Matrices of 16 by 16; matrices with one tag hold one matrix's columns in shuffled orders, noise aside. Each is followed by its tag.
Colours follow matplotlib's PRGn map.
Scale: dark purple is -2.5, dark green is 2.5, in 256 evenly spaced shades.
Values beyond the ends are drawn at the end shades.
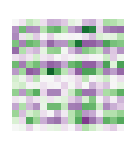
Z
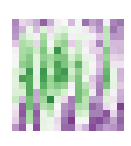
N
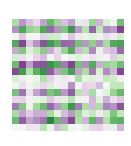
Z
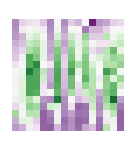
N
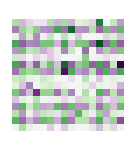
Z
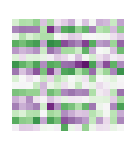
Z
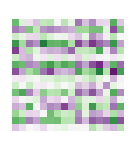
Z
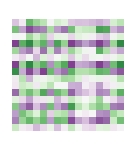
Z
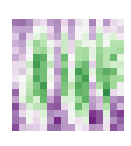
N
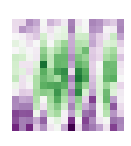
N
